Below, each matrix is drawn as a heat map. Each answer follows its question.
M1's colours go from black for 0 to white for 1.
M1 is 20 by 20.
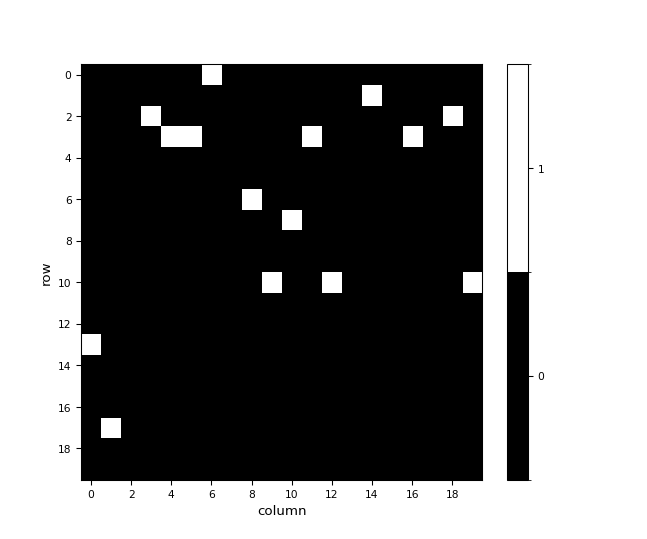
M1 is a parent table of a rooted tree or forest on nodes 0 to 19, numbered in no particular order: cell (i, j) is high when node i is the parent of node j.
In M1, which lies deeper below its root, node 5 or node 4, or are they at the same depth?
the same depth
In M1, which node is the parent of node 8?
6
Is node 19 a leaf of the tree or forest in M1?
yes
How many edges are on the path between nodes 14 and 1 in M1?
1
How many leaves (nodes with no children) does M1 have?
11
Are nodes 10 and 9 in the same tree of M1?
yes
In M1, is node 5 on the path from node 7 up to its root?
no
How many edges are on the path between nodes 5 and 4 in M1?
2
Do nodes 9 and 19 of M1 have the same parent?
yes
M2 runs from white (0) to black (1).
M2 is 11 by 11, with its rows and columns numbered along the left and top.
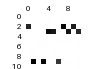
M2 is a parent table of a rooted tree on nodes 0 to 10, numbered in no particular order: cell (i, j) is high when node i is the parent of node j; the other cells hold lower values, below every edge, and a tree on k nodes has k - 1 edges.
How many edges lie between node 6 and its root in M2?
2
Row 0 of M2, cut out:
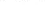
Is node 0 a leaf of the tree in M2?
yes
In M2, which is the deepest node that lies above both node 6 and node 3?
9
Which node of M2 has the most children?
3
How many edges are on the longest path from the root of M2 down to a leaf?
3
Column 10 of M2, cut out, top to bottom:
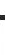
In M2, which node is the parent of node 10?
3
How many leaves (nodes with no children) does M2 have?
8
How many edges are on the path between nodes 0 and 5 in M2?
4
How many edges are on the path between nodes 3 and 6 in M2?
2
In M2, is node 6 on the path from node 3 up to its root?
no
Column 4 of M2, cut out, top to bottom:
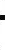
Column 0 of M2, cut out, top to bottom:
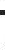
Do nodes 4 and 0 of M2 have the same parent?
no
